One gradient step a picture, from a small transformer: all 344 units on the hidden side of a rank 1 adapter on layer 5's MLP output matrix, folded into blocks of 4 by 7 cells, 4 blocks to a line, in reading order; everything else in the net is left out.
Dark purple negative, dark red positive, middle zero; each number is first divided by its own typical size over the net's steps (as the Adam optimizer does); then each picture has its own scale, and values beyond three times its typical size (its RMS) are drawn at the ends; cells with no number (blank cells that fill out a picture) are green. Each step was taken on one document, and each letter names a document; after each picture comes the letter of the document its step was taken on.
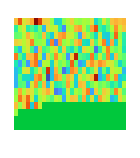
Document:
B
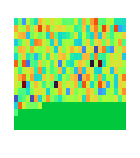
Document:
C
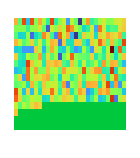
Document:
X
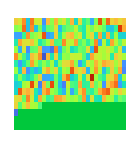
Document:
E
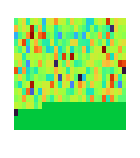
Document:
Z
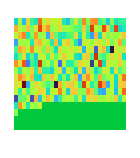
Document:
C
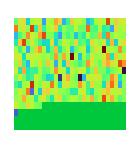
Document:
Z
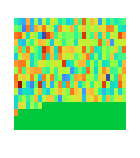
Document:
E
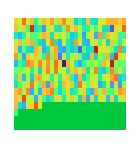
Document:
X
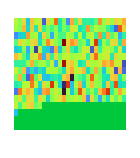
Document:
E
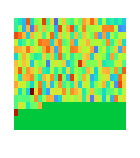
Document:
X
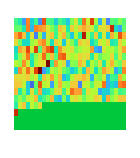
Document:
E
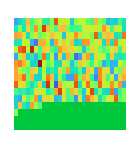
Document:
B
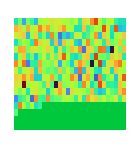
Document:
C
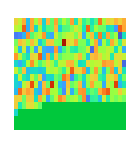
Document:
E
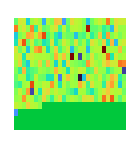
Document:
Z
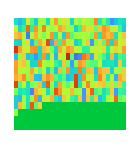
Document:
B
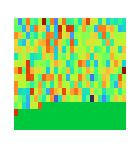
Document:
X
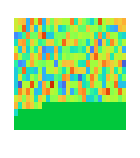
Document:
E
